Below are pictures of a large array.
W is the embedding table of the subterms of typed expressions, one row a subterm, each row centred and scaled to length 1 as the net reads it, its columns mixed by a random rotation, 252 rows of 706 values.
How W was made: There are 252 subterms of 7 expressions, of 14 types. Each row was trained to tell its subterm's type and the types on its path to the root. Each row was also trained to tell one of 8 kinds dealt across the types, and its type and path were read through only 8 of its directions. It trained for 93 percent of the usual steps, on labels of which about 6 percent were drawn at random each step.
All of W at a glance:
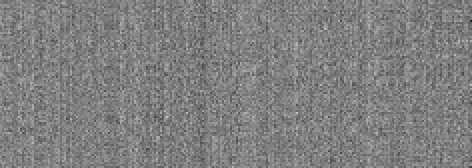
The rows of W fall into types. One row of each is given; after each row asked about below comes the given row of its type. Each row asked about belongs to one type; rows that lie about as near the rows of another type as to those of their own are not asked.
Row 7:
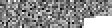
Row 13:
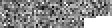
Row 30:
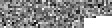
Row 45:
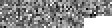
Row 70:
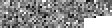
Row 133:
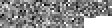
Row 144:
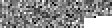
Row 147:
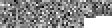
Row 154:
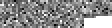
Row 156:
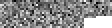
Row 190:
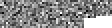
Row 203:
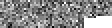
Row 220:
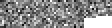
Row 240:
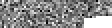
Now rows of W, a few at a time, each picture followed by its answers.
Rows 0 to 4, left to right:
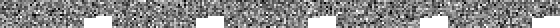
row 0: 45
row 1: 147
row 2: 156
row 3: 156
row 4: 133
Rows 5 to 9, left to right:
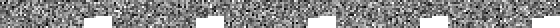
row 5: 154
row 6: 133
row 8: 190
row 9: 190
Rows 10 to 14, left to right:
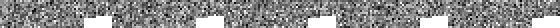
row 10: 190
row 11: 156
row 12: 156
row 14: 147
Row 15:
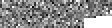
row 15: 240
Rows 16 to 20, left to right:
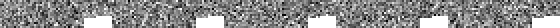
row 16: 220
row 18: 240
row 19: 190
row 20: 144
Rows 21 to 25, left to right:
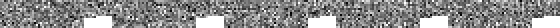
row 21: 30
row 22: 30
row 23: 7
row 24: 147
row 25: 147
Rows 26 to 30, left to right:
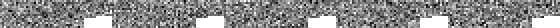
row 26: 240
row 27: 45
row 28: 240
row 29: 30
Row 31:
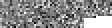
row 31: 144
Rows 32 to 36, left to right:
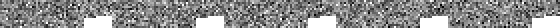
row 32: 7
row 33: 13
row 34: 133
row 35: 190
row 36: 144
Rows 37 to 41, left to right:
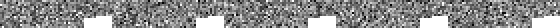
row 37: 133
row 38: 133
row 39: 147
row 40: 190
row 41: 156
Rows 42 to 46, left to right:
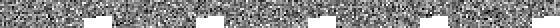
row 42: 190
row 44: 147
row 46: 144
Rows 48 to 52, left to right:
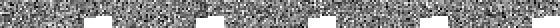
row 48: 70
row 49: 190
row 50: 203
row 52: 70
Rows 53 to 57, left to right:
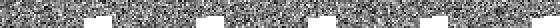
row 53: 220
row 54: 13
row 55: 240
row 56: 133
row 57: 45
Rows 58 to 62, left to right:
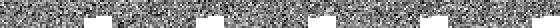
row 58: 190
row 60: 203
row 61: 240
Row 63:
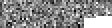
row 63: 203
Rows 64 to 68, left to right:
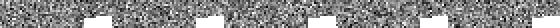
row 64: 70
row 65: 13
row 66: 144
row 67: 70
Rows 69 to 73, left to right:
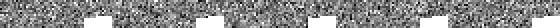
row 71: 203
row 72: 45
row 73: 13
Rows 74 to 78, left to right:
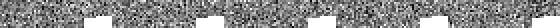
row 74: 13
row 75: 147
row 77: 154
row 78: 240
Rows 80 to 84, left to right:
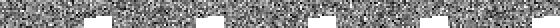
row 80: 45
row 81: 45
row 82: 203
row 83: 13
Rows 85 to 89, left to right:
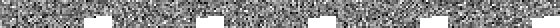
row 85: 70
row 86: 240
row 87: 147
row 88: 240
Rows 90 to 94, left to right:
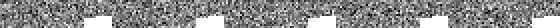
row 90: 154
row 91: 156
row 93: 45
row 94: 144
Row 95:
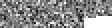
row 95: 144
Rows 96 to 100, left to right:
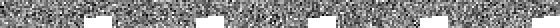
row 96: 144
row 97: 147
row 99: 156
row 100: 133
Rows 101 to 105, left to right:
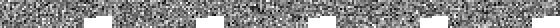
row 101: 133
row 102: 190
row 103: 30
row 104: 133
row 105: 30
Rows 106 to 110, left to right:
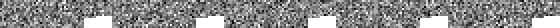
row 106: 13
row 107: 144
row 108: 220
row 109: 13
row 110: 190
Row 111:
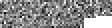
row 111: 203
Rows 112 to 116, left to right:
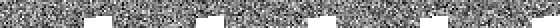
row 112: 13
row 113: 70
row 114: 154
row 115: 203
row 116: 7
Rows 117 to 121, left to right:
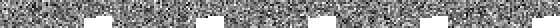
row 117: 133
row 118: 190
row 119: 30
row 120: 30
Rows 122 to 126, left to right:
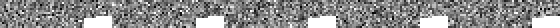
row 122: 156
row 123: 147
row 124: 156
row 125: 220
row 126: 220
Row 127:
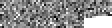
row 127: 240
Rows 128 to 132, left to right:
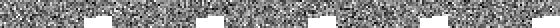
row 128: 240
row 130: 220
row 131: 70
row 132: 156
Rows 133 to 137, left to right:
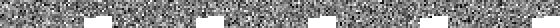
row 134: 13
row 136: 190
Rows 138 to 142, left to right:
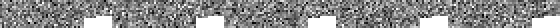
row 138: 240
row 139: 144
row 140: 45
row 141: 45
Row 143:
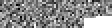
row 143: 13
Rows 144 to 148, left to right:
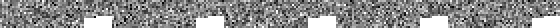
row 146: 133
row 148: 13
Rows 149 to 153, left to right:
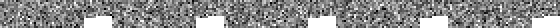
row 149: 144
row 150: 203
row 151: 190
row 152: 144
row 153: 30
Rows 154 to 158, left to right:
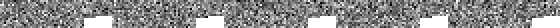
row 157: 133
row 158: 156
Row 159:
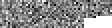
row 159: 190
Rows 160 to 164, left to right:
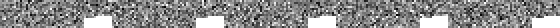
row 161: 13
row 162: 240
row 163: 70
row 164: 190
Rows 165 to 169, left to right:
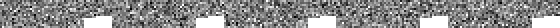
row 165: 154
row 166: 7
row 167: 30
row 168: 144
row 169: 144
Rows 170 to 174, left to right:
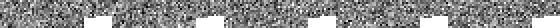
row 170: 203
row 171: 156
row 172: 45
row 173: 203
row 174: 133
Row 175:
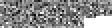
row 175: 147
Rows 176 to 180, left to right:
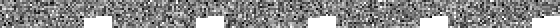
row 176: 30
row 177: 13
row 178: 156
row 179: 147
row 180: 133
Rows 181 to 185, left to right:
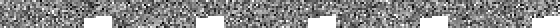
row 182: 133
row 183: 13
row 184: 156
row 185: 7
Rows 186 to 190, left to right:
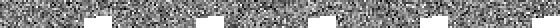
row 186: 203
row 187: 45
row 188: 7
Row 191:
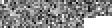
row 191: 144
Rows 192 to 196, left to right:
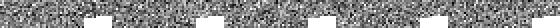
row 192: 190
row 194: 144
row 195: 45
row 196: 7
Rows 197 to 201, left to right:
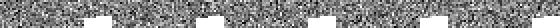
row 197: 154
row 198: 190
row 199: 240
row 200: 240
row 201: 240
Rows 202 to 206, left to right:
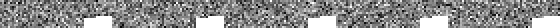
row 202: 154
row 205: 70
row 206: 240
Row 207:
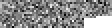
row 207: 70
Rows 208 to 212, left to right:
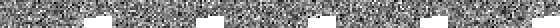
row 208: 7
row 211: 13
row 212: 7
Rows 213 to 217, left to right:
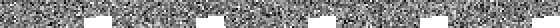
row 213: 30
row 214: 133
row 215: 70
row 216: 220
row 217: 133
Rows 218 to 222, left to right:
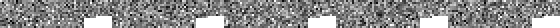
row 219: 7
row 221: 220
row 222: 147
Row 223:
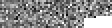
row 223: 7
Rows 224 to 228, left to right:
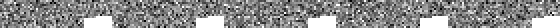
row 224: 156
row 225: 70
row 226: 133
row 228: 156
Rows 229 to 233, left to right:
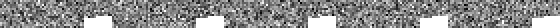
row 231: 203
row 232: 13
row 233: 13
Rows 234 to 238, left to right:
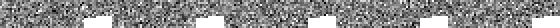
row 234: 45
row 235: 154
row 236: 70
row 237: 240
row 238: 144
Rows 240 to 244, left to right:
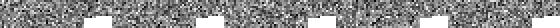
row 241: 13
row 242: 144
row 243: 156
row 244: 190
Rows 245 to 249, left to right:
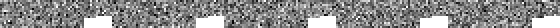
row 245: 203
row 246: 156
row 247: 220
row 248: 240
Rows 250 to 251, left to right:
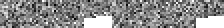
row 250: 133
